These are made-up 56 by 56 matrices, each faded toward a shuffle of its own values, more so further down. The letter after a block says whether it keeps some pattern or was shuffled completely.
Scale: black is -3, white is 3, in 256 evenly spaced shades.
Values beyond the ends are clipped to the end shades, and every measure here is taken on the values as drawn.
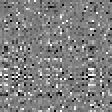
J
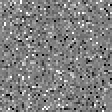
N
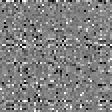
J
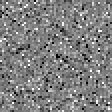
N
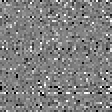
J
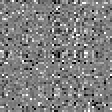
J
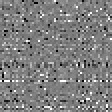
J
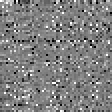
J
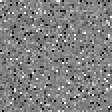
N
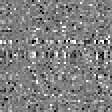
J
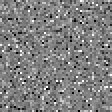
N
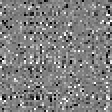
J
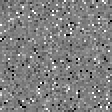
N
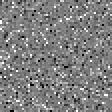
N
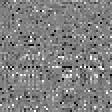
J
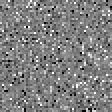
N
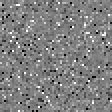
N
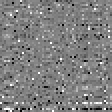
J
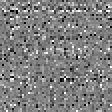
J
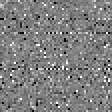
J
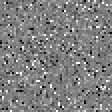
N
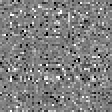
J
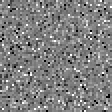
N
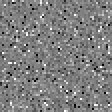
N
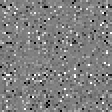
J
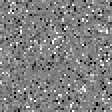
N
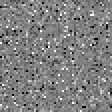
N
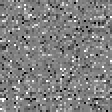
J
